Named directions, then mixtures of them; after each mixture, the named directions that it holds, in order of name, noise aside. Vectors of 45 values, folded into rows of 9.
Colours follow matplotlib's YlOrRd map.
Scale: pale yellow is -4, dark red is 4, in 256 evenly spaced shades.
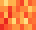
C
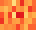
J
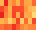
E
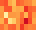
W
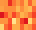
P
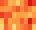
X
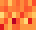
P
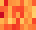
E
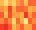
C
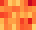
X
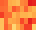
X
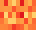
E, J, W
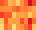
X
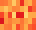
J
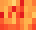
C, E, J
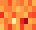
P, W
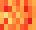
J, P, W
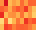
E, W, X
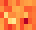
P, W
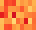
E, J, P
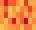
C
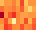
C, E, P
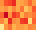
C, P, W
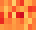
J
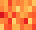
P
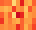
J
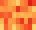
X
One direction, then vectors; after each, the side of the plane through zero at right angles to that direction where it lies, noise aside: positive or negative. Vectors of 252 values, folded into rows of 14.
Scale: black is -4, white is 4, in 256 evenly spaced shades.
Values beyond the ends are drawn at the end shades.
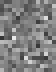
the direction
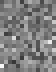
positive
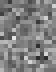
positive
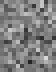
negative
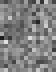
positive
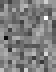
positive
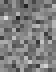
positive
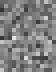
positive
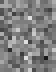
positive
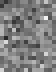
positive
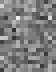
negative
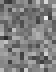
positive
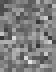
positive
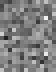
positive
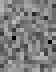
negative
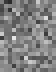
positive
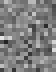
negative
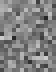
negative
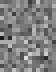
positive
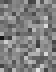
positive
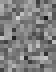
negative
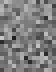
negative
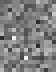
positive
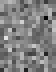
negative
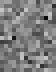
negative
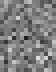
negative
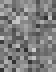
negative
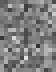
positive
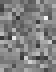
positive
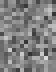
negative
